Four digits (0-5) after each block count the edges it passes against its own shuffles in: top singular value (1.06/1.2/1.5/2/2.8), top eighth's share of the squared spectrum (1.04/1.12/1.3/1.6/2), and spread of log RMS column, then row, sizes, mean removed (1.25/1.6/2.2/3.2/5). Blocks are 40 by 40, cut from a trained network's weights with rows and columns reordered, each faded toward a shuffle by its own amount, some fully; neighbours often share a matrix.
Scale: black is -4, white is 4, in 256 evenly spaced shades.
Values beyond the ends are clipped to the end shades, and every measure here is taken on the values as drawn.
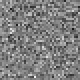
3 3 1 2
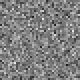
0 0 0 0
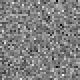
0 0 0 0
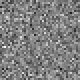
0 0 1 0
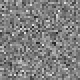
2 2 0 1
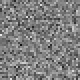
1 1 0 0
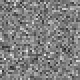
1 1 0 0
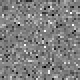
0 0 0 0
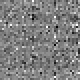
2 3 2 0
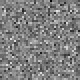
0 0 0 0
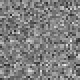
3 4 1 2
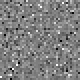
0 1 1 0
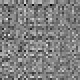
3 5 3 2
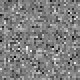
0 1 1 0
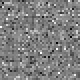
1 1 0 0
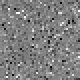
0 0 0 0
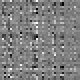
3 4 4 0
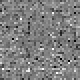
2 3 2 1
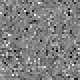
0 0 0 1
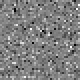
0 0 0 0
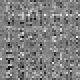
2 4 3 1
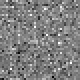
1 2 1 0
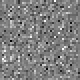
2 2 1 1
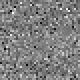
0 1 0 0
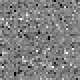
1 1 1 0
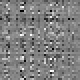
3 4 4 0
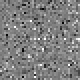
1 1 1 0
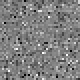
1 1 0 0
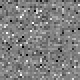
1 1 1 0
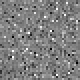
0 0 1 0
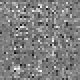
2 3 2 0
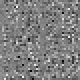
2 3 2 0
